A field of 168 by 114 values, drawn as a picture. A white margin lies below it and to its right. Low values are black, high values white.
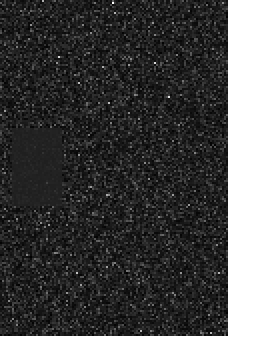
No row or column stands out. An odd patch, calmer than its surroundings, sits in the middle left. Most values sit low, with a long tail of high ones. The grain is fine, like static.
